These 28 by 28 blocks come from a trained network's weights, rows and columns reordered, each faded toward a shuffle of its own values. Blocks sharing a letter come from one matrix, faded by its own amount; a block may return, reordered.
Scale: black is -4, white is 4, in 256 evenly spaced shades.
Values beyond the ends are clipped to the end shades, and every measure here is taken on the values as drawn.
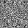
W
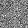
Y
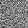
W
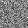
W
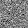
Y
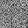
W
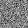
Y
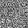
W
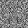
W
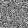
Y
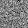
Y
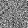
W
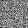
Y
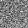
W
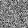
Y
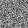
Y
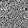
W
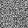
W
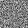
Y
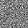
W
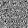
W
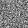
Y
